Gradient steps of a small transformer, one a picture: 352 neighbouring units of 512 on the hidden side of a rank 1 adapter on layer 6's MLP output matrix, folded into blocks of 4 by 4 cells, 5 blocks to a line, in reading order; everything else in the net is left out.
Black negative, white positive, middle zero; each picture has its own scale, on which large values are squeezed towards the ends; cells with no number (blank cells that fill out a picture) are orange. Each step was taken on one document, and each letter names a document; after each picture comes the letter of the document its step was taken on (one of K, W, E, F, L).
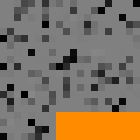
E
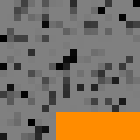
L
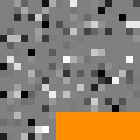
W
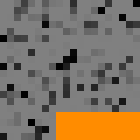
W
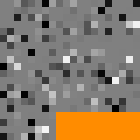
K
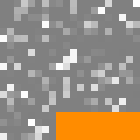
K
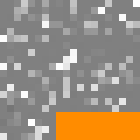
W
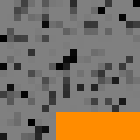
L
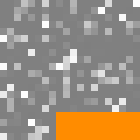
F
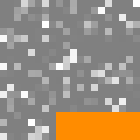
F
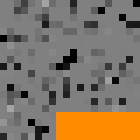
E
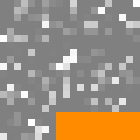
W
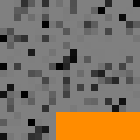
F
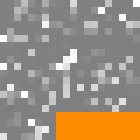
L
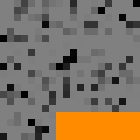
W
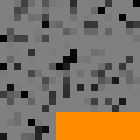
L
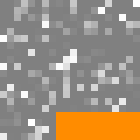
E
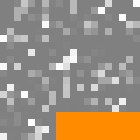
K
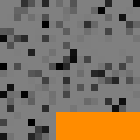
F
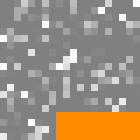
K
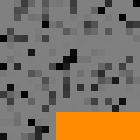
K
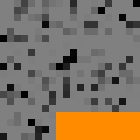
W
